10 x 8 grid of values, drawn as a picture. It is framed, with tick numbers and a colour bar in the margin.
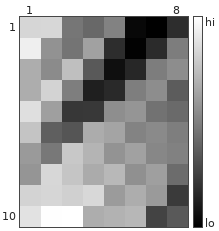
Slope: up to the bottom left. Ninth with the highest average: bottom left. Grain: diagonal, up to the right. Ninth with the lowest average: top right. Calmest part: middle right.
